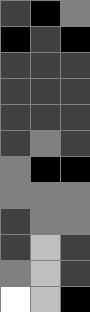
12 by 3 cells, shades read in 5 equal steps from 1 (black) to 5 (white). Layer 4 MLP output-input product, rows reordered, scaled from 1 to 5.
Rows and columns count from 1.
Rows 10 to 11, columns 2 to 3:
4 2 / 4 2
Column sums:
29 31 24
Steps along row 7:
down same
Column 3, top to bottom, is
3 1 2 2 2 2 1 3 3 2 2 1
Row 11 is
3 4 2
